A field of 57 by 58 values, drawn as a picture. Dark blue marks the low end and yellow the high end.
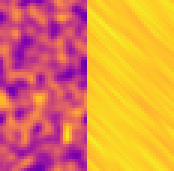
The table splits into one row of 2 panels. Panel 1,1: middling, blotchy, strong in contrast. Panel 1,2: very high, slanting down to the right, faint in contrast.
